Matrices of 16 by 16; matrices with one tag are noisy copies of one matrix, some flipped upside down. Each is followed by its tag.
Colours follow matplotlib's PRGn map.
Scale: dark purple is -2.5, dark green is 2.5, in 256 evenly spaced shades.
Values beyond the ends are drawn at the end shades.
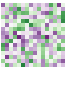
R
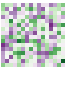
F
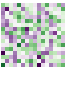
F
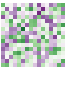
F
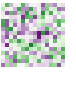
R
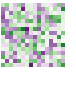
F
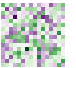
F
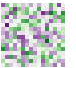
R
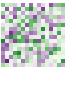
F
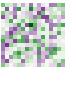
F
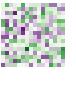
R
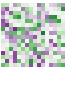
F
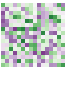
F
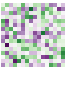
R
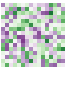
R
